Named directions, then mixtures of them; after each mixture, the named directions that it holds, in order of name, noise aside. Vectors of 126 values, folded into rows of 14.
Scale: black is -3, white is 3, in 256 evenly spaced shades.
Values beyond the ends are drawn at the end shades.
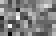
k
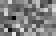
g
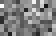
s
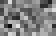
g, k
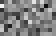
k, s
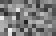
g, k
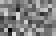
g, k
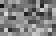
g, s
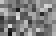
g, k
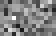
g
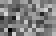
g, k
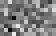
g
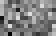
k, s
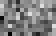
k, s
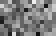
g, s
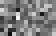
g, k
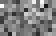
s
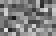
g, s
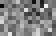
s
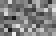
g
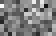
s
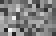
g, k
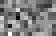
k
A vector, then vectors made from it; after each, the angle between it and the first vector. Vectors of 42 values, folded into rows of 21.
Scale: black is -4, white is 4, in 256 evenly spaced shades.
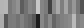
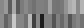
orthogonal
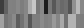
orthogonal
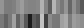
partly aligned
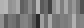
nearly parallel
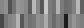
orthogonal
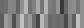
orthogonal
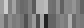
partly aligned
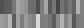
partly opposed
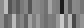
orthogonal
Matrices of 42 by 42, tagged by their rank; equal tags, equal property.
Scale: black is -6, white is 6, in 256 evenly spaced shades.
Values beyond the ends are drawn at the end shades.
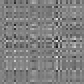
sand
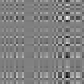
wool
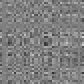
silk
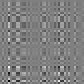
wool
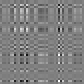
wool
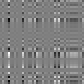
wool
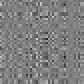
silk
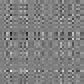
sand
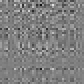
silk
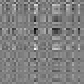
sand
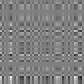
wool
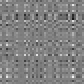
sand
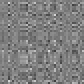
silk
